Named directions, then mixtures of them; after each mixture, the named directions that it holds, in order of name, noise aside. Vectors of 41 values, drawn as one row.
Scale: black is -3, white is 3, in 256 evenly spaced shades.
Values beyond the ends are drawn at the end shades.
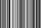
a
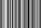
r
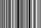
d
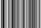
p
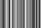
a, p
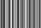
a, d, p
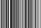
a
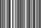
a, d, r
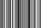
d, r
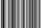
p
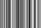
d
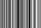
d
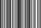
d, p, r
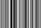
a, d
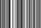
a, d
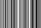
d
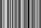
r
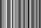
a, r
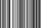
a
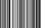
a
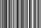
d, r
